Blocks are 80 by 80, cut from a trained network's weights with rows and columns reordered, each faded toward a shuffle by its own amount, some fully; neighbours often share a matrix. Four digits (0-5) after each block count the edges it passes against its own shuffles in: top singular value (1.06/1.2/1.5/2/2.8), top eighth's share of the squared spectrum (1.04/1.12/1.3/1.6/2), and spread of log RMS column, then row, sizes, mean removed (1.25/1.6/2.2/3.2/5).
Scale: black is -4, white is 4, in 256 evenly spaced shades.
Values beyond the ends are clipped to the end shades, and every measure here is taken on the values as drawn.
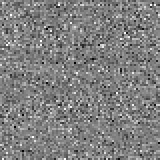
3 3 0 2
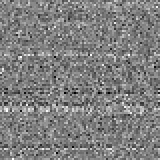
4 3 1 2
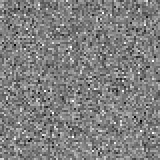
1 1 0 0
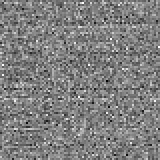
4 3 1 2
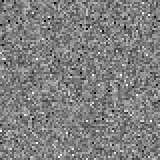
0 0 0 0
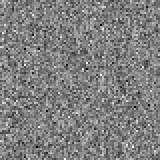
1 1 0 0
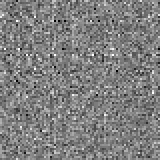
3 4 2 2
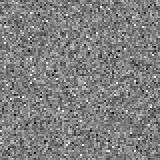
0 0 0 0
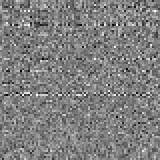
4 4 1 3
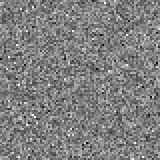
0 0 0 0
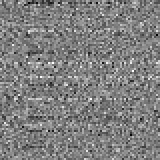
4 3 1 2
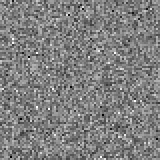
0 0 0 0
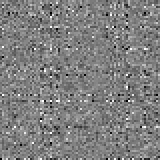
3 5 3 3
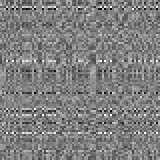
5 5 1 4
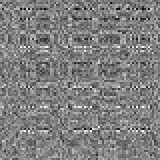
5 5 1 3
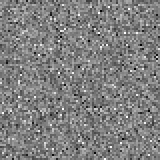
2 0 0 0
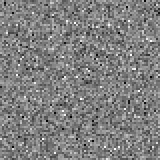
2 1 0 0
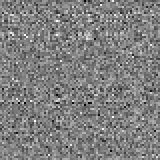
4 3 0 2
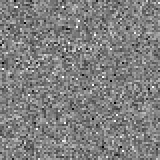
1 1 0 0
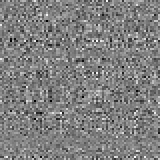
4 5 2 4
